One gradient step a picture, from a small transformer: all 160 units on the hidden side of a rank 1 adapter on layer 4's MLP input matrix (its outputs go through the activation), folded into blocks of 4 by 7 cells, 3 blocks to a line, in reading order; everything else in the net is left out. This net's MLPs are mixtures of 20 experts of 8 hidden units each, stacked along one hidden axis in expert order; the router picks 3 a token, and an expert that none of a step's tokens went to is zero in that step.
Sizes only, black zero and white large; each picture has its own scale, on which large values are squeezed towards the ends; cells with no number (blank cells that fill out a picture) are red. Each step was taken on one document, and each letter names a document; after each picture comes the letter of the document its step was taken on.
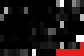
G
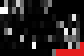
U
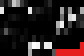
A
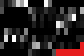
A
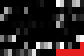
G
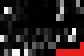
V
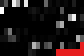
A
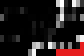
G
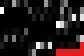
A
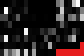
V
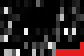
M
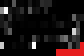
U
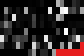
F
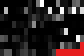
F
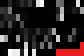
V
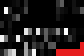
V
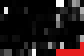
G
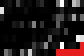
G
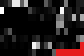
A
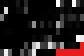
G
